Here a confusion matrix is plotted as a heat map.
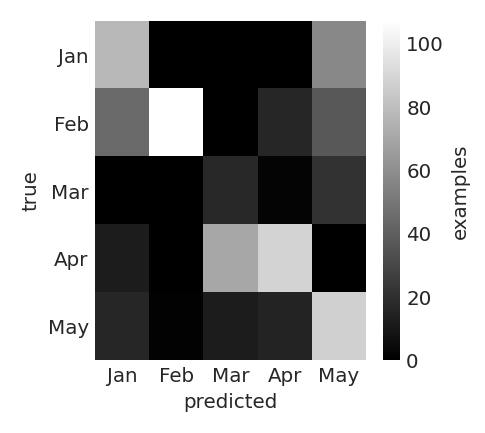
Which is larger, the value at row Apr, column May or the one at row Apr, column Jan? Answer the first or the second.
the second
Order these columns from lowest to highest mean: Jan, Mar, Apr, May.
Mar, Apr, Jan, May
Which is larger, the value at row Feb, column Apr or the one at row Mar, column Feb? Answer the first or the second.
the first
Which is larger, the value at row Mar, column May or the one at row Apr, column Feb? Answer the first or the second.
the first
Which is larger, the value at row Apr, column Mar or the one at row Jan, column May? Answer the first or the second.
the first
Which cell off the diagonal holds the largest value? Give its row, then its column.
Apr, Mar
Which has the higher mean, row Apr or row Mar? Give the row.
Apr
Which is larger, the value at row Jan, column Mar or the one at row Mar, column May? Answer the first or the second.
the second
